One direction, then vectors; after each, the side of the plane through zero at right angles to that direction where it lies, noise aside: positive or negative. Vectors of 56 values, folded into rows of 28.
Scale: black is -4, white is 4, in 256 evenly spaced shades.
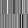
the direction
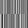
negative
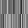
positive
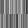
negative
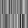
positive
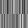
negative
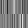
negative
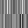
positive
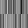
positive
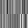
negative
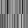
negative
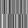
positive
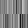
positive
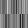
positive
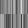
negative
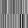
positive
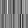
positive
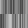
positive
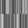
positive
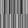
positive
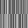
positive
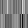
positive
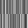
negative
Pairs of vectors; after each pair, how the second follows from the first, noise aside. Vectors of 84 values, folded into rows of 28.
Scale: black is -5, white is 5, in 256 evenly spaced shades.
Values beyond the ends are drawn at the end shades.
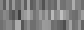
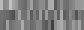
wrapped around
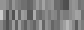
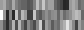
scaled up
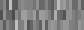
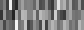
scaled up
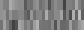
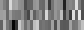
scaled up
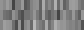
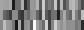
scaled up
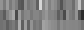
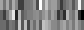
scaled up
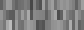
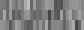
wrapped around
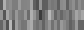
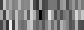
scaled up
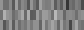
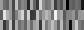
scaled up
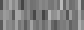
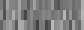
wrapped around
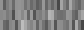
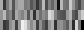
scaled up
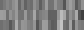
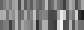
scaled up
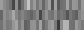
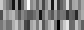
scaled up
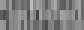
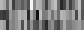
scaled up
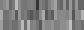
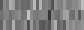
wrapped around
